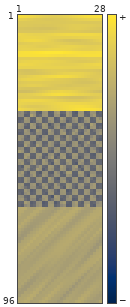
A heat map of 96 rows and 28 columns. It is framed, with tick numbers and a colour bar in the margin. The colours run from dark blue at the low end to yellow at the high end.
It is made of 3 by 1 panels. Panel 1,1: very high, streaked across, faint in contrast. Panel 2,1: middling, checkered, strong in contrast. Panel 3,1: high, slanting up to the right, faint in contrast.
